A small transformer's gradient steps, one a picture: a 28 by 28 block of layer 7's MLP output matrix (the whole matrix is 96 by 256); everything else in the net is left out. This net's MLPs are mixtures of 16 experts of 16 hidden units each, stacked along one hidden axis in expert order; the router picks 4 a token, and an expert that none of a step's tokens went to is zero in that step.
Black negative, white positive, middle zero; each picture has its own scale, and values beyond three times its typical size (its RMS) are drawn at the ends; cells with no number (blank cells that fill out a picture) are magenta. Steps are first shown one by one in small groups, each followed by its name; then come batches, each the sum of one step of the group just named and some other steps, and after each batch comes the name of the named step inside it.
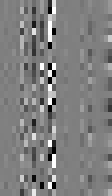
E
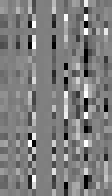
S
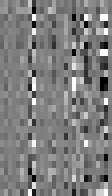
S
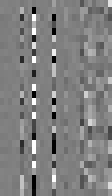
S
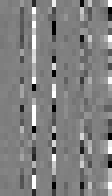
S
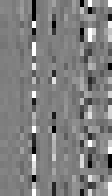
S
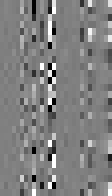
E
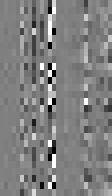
E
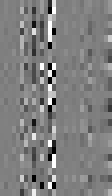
E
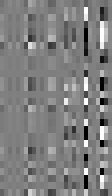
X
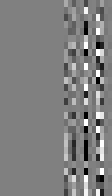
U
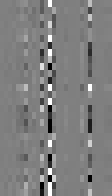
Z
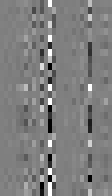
Z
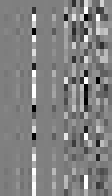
U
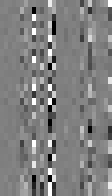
Z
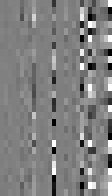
X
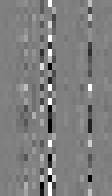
Z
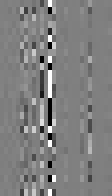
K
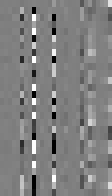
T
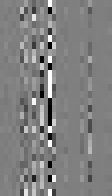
K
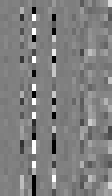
T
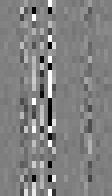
K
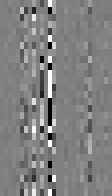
K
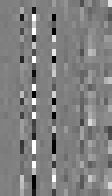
T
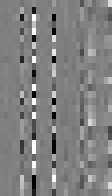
T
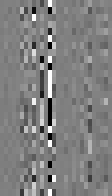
K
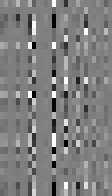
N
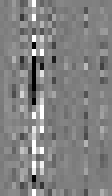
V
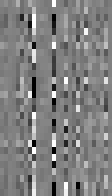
N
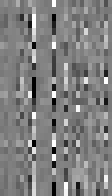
N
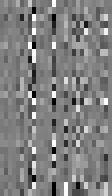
N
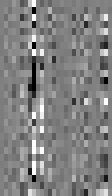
V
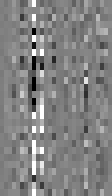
V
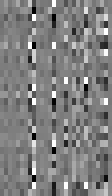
N
